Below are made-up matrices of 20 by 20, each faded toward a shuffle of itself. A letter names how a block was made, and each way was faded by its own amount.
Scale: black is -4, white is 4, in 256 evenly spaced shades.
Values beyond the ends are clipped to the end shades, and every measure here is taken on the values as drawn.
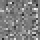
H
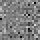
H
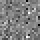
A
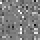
H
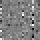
A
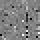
H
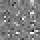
H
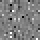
H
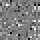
H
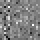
H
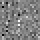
A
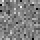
A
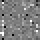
H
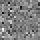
A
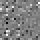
H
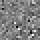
A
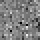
A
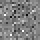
A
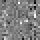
H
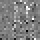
H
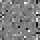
H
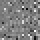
H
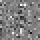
H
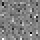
A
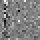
A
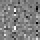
A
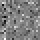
H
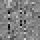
A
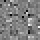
H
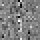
A
